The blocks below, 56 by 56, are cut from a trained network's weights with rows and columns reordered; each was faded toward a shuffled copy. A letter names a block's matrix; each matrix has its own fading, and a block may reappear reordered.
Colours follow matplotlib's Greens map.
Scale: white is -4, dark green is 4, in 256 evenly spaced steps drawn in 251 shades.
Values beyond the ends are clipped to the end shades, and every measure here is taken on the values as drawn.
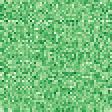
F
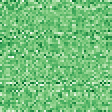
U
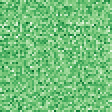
F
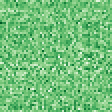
F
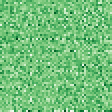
U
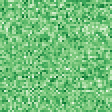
F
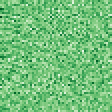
F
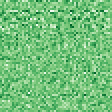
U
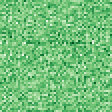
F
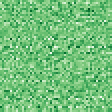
U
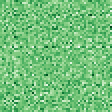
U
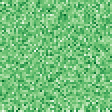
F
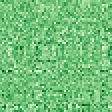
U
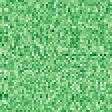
F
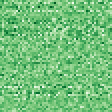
U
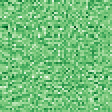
U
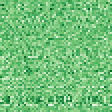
U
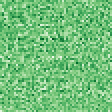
F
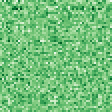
U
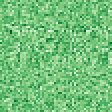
F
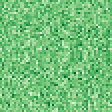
F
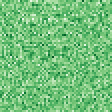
F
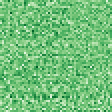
F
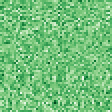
F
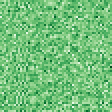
F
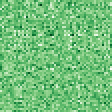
U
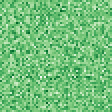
F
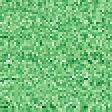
U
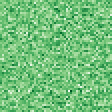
F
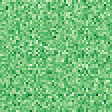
F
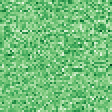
F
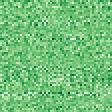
U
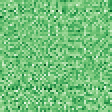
U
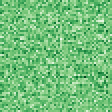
F
